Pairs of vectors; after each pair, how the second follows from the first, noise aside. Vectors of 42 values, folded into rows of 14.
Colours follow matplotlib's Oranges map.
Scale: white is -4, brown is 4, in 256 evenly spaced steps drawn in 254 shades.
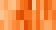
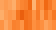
shrunk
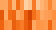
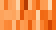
shuffled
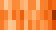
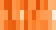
negated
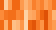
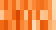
wrapped around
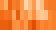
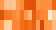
wrapped around
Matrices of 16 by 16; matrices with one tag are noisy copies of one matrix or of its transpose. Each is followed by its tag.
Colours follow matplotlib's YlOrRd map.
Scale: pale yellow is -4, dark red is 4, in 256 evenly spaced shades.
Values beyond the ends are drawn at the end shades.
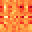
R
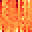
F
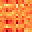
R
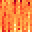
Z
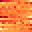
F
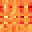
R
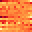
F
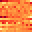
F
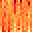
Z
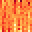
Z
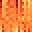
F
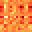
R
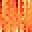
F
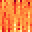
Z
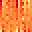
F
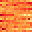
Z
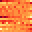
F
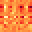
R
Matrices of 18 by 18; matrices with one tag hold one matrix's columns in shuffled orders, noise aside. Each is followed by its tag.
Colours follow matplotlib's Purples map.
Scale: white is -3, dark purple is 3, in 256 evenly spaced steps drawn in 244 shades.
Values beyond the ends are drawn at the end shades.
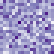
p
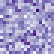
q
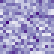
p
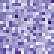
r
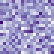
p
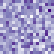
q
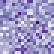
p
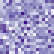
p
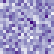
r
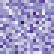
p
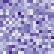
p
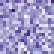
q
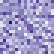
p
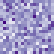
r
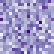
r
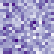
r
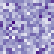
r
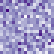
q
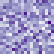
p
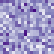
q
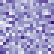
p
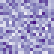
p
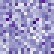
r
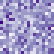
r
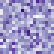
q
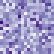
r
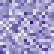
p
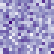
r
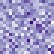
p
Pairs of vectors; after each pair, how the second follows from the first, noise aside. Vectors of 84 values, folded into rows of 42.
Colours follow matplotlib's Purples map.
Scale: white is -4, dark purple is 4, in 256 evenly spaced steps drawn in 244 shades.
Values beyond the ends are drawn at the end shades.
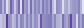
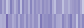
shrunk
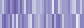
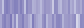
shrunk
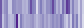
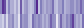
wrapped around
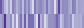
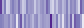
wrapped around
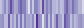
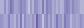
shrunk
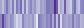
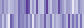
wrapped around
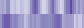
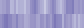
shrunk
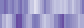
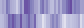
wrapped around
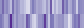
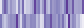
wrapped around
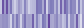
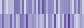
wrapped around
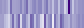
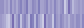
shrunk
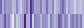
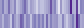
wrapped around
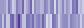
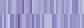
shrunk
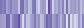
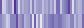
wrapped around
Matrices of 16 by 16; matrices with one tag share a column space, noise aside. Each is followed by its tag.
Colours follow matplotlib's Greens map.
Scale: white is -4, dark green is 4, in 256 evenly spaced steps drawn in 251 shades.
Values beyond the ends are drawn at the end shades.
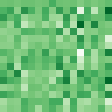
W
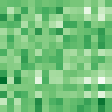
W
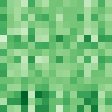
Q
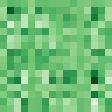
W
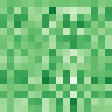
W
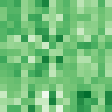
Q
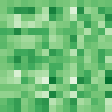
W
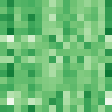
Q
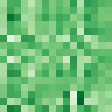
Q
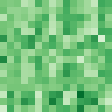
Q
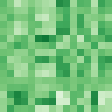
Q
